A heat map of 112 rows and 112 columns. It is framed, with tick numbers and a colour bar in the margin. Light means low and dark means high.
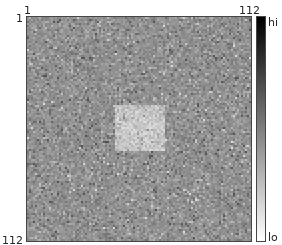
Average level on the scale: 40%. Odd patch: lower, in the centre. Odd rows or columns: none. Slope: none. Ninth with the lowest average: centre. Mirror symmetry: none. Stripes: none.
